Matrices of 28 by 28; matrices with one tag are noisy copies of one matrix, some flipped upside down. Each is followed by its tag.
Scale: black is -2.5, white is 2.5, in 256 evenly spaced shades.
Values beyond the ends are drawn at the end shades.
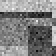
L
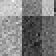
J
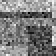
L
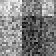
J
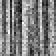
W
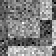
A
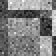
A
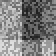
J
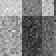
J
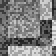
A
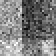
J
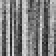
W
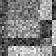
A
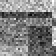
L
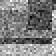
L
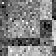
A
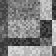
A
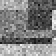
L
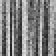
W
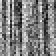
W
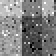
J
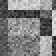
A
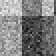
J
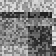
L
